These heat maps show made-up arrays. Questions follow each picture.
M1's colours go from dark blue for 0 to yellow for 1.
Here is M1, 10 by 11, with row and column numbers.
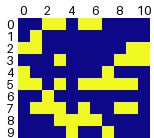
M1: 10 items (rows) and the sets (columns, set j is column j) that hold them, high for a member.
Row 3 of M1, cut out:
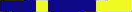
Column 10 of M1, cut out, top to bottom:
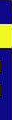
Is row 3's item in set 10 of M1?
yes
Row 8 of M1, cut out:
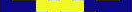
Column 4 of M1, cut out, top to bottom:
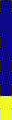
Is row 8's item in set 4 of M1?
yes
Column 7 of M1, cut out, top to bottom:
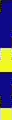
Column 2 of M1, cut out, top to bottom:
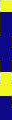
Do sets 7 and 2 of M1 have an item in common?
no
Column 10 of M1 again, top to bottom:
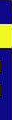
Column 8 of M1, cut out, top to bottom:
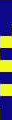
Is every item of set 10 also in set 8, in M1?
no
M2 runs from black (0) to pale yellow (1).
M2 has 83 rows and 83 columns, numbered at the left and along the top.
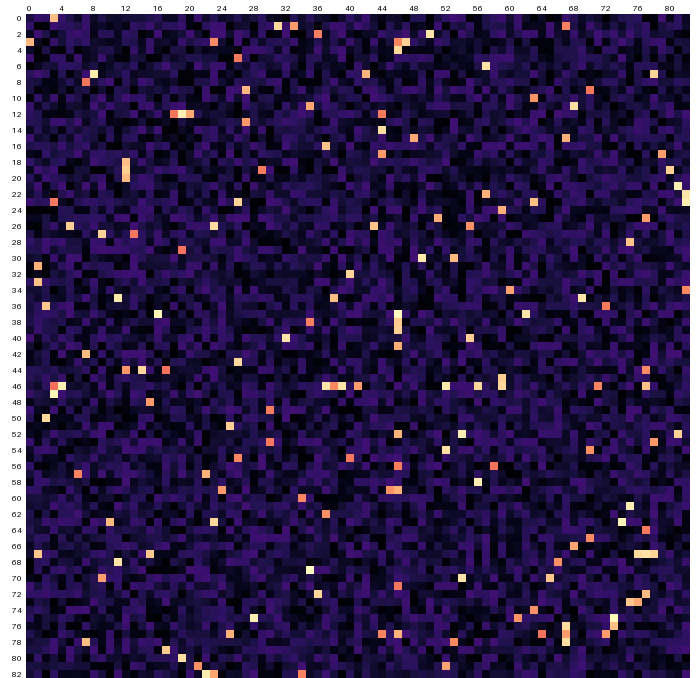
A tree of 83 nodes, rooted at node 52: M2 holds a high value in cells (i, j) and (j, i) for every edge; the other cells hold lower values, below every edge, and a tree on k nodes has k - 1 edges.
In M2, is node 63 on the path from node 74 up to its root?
yes
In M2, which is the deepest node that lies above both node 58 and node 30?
46
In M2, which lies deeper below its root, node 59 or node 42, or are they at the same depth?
node 42
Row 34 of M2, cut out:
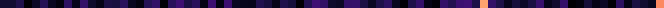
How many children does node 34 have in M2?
1
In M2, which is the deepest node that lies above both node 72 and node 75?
77
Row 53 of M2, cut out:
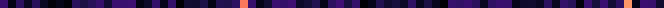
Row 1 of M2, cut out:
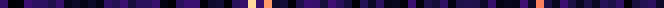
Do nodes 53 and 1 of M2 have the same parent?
no
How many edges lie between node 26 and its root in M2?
4
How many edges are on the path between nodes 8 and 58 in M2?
7
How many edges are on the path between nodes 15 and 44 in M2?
3
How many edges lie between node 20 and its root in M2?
5
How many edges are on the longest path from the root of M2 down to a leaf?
7
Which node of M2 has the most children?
46
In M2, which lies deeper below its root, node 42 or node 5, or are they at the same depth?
node 42
